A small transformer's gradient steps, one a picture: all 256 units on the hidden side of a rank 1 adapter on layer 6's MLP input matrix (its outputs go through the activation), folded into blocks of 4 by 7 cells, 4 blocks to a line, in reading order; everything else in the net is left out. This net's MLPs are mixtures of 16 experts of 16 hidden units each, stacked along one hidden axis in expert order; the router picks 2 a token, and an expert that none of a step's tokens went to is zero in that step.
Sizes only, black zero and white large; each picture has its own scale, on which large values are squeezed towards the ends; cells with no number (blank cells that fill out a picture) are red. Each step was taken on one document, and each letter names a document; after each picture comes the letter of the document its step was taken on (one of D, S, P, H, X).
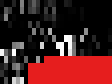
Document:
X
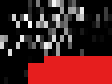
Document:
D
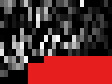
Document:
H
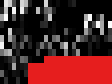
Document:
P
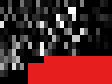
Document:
H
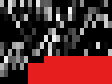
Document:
H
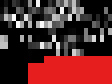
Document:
D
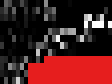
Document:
P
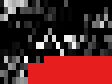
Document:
X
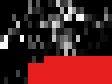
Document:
D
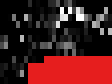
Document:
D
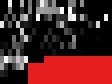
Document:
H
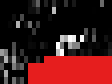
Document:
X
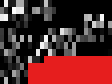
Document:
P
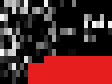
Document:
P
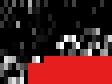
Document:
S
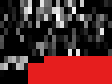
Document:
H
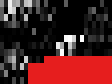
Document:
X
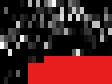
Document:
D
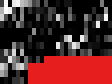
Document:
X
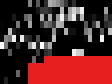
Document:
D
